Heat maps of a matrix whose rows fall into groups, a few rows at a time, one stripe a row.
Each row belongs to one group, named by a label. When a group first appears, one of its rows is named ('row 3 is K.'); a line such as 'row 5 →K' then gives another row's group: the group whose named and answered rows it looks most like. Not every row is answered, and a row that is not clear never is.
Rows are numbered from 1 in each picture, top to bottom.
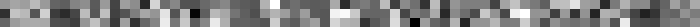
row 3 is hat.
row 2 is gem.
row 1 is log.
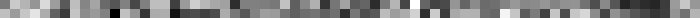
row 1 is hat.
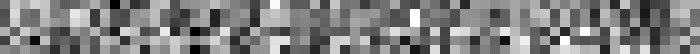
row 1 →hat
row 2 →gem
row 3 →gem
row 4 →log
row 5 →gem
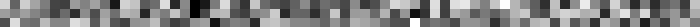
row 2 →log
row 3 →gem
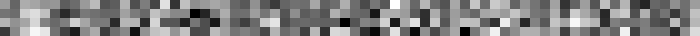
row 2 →log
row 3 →log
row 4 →hat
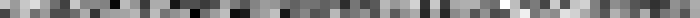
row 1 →log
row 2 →log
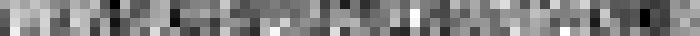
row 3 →gem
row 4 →gem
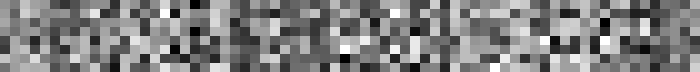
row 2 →hat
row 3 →log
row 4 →log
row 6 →gem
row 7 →log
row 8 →hat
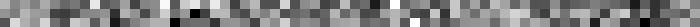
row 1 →hat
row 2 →log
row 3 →gem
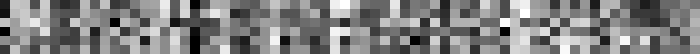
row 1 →gem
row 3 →log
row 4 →gem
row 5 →log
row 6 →gem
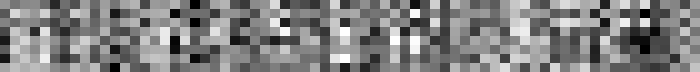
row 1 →log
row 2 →gem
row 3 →log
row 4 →gem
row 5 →hat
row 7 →gem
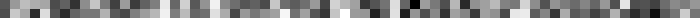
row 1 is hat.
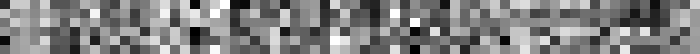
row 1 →hat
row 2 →hat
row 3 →hat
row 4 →log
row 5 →gem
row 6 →hat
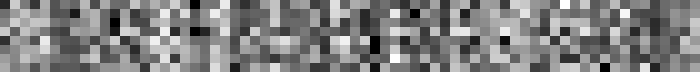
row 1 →gem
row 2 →hat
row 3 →hat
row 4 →log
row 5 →gem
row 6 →hat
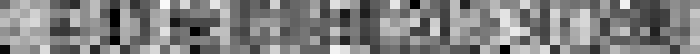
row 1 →hat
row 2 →hat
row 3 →log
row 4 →log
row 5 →hat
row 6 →gem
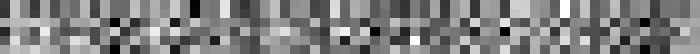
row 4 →gem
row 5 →gem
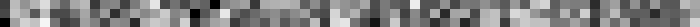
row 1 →gem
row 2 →gem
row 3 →hat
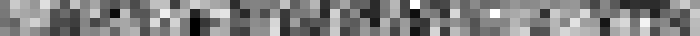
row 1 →hat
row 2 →hat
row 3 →log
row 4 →log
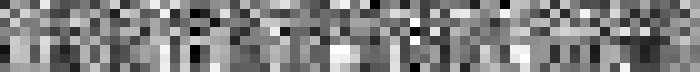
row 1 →gem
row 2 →log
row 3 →gem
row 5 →hat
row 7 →gem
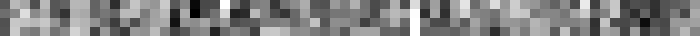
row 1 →gem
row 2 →log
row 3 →hat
